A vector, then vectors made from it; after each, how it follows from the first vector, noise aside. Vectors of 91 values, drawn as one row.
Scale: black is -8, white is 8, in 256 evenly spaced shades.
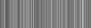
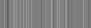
partly zeroed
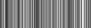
scaled up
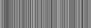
sign-scrambled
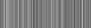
sign-scrambled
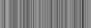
negated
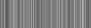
copied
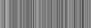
negated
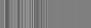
partly zeroed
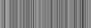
negated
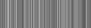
reversed
